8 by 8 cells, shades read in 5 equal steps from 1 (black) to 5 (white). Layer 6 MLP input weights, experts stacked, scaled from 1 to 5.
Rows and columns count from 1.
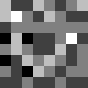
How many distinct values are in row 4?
5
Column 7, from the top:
3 2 3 5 2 2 3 2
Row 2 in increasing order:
2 2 2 3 3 4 4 5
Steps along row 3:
up same same same same same same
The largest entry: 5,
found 2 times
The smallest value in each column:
1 2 1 2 2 2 2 2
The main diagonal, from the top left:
4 5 3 2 2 3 3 2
